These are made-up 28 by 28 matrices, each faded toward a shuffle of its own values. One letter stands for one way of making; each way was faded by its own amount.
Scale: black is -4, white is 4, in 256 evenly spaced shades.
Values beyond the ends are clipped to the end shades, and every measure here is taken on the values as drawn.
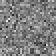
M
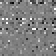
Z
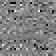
Z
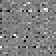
Z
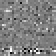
Z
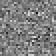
M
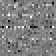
Z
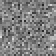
M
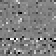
Z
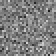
M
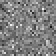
M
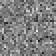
M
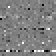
Z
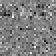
Z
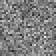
M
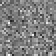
M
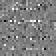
Z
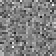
M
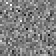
M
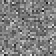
M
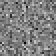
M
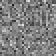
M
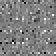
Z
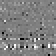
Z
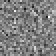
M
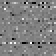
Z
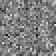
M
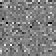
Z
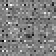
Z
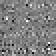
Z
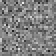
M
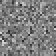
M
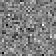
M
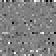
Z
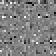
Z
